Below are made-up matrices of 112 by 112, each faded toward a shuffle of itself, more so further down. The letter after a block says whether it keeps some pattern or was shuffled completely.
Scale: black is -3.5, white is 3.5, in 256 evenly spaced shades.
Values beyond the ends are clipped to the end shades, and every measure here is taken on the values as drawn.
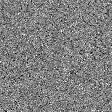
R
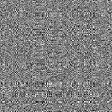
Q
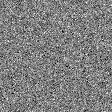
R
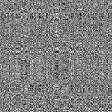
Q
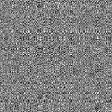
Q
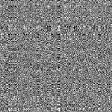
Q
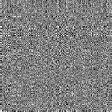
Q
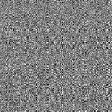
Q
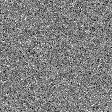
R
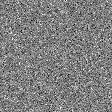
R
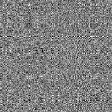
Q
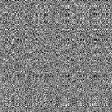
Q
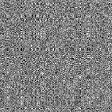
Q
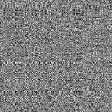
Q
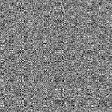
Q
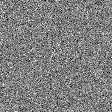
R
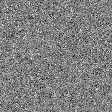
R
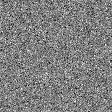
R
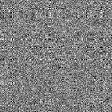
Q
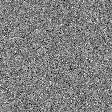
R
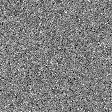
R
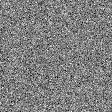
R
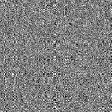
Q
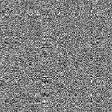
Q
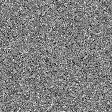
R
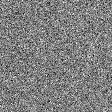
R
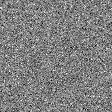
R
